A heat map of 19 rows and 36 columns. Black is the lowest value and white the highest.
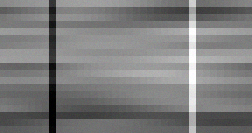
The centre is the smoothest part. The bottom left is the ninth with the lowest average. Columns 8 and 28 stand out from the rest. The distribution is heavy-tailed on both sides.
